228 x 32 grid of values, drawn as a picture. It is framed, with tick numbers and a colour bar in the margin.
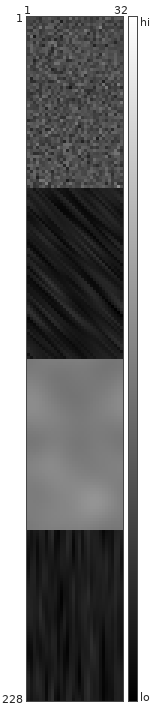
The table splits into 4 rows of 1 panel. Panel 1,1: low, fine-grained. Panel 2,1: very low, slanting down to the right, faint in contrast. Panel 3,1: middling, smooth, faint in contrast. Panel 4,1: very low, streaked downward, faint in contrast.
